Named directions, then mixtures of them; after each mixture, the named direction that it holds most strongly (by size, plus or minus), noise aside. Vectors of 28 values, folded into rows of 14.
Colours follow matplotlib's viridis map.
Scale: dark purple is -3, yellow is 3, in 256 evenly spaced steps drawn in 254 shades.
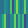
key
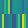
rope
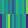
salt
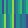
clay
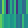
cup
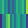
salt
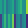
clay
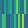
key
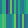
cup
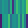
salt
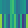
salt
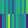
salt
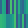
cup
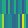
rope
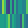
cup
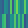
key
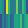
cup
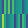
rope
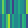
salt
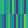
key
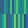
key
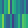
rope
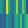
cup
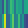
clay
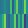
key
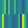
rope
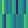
key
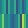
rope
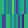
key
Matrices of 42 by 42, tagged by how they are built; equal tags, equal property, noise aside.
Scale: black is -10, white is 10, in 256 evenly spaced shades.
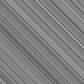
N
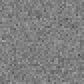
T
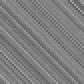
N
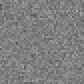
T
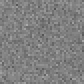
T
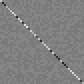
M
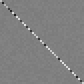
M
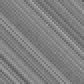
N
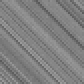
N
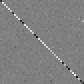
M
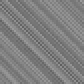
N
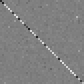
M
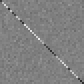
M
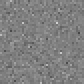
T
